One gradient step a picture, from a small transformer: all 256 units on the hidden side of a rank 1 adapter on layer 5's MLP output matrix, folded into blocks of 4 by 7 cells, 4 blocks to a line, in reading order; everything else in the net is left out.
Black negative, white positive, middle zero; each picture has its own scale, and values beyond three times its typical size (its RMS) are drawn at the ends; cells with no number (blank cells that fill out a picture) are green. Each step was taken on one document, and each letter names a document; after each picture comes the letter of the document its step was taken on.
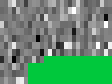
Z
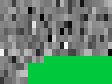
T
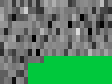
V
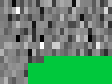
V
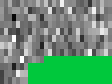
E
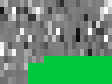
V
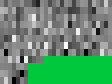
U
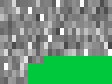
T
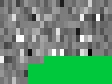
E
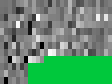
U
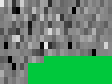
Z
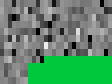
E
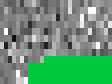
E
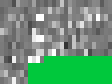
T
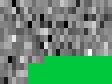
T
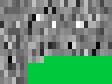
Z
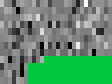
Z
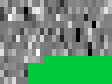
V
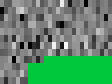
U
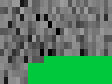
U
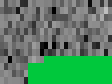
T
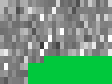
T
